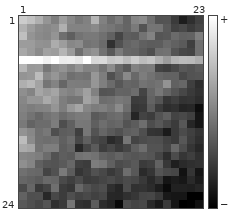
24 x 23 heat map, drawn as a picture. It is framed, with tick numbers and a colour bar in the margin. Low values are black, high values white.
Streaks run across, left to right. Row 6 differs from the rows beside it. The bottom right is the ninth with the lowest average. The ninth with the highest average is the top left. There is an overall slope up to the top left.
